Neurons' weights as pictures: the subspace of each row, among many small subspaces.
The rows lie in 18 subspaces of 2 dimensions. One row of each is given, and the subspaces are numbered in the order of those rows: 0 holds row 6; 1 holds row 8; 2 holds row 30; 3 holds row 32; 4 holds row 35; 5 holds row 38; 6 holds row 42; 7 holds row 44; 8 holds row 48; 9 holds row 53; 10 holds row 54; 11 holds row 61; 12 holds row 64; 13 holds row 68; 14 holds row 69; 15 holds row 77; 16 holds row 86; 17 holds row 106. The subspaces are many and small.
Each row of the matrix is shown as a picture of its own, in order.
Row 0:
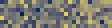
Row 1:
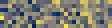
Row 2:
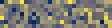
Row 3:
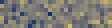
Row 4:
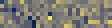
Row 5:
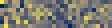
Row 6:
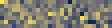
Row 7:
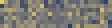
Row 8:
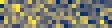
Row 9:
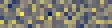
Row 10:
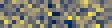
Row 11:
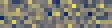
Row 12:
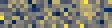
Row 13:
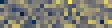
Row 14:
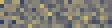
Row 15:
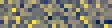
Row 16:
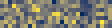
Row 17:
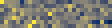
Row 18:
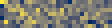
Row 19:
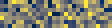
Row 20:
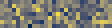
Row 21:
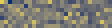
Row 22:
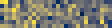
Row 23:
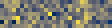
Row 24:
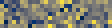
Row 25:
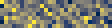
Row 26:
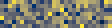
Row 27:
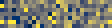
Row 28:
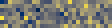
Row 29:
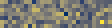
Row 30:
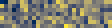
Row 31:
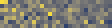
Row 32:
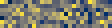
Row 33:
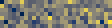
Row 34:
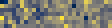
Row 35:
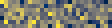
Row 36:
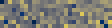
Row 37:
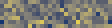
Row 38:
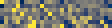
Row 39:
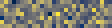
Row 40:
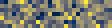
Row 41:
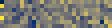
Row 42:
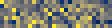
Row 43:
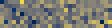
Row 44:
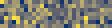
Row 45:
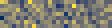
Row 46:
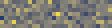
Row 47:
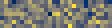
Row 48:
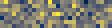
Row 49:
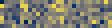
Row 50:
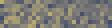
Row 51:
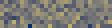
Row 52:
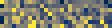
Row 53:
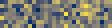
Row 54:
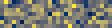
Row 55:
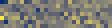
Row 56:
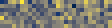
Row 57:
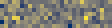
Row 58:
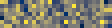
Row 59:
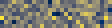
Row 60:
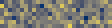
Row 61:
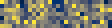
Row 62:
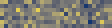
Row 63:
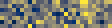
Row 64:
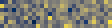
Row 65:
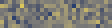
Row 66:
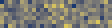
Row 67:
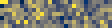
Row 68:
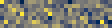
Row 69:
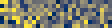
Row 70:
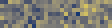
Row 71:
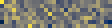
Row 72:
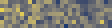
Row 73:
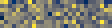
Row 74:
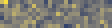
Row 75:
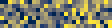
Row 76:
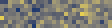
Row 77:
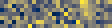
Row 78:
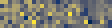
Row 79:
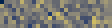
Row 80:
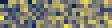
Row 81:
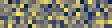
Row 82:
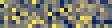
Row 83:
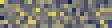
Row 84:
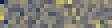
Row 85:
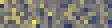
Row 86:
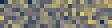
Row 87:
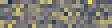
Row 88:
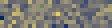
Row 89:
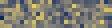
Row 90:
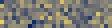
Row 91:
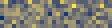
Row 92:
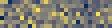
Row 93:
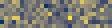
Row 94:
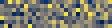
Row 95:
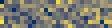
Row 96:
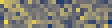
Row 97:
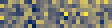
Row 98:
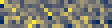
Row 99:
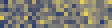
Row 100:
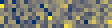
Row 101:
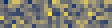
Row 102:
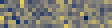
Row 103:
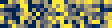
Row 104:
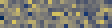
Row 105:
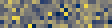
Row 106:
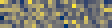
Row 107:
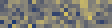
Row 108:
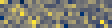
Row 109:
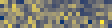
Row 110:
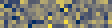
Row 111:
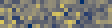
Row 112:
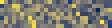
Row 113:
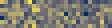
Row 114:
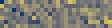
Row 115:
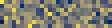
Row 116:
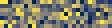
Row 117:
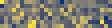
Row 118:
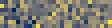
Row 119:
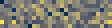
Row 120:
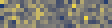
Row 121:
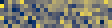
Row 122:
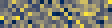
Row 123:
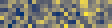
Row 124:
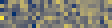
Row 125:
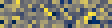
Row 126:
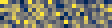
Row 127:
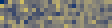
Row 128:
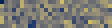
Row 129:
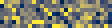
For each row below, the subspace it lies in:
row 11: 10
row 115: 1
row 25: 1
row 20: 6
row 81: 13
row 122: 14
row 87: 3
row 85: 12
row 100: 12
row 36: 3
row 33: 13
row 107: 15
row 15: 13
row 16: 6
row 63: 15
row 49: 11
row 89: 11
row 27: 14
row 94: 13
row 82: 6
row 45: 17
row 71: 1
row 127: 8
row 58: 11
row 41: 5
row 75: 4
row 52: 5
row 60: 7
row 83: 4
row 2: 13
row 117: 5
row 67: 8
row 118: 14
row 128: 5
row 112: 1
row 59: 14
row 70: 9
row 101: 10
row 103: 11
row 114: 13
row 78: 12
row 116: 3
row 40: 8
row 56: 17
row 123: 15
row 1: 15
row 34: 8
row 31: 12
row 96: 0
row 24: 0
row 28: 4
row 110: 0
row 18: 0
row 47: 10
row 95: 1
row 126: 17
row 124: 2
